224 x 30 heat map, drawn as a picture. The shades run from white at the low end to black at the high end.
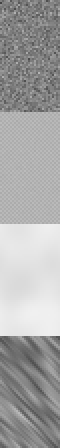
It is made of 4 by 1 panels. Panel 1,1: middling, fine-grained. Panel 2,1: low, checkered, faint in contrast. Panel 3,1: very low, smooth, faint in contrast. Panel 4,1: middling, slanting down to the right.
